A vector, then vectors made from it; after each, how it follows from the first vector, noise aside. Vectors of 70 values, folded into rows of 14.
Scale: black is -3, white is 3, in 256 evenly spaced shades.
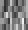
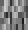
negated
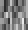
copied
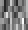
copied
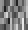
copied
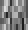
negated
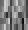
negated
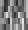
copied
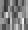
copied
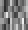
copied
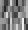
copied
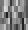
negated
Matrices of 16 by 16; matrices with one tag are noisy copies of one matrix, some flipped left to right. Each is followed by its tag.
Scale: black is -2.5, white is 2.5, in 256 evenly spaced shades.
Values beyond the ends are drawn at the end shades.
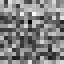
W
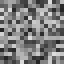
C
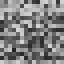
W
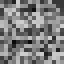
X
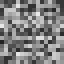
X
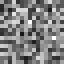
C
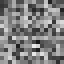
X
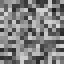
C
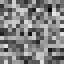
C
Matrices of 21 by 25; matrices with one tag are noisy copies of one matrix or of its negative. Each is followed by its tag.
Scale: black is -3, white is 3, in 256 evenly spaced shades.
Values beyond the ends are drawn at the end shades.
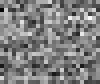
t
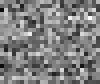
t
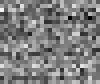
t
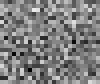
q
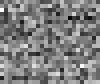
t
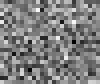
q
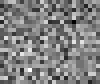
q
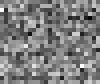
t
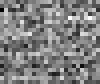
t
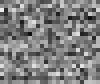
t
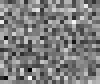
q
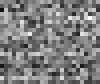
t
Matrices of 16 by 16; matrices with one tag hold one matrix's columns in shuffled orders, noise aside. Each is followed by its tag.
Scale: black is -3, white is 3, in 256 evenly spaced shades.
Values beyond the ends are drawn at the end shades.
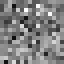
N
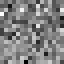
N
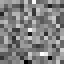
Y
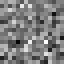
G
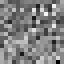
N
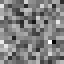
G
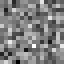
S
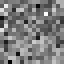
N
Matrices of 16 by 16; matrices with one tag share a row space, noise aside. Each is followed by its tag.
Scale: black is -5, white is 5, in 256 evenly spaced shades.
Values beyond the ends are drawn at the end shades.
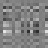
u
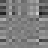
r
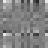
u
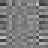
r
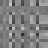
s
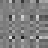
s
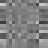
r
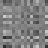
u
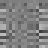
r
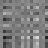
u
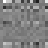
u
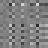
s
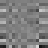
r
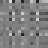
s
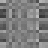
r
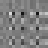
s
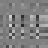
s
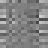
r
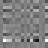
u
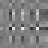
s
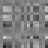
u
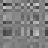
u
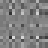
s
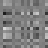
u
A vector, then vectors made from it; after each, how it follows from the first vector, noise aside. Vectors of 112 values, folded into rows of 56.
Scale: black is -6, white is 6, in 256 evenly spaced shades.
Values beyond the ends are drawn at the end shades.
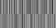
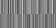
negated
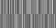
negated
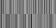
wrapped around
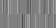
partly zeroed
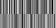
scaled up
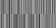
wrapped around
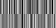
scaled up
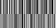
scaled up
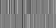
partly zeroed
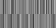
wrapped around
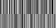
scaled up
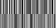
scaled up
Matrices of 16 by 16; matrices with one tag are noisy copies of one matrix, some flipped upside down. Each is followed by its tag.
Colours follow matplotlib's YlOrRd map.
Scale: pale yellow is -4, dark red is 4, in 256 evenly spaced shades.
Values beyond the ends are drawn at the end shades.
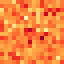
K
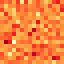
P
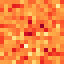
K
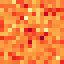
K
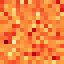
P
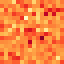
K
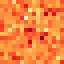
K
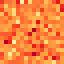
P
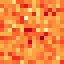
K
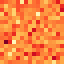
P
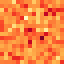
K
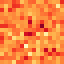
K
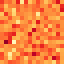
P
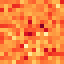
K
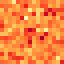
K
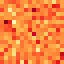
P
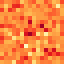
K
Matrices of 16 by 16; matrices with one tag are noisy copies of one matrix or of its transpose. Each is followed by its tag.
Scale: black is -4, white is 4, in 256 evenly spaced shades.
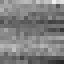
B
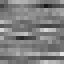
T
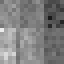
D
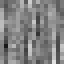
T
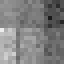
D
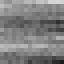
B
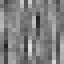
T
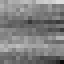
B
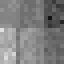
D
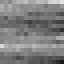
B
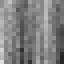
B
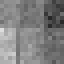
D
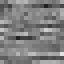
T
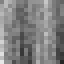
B
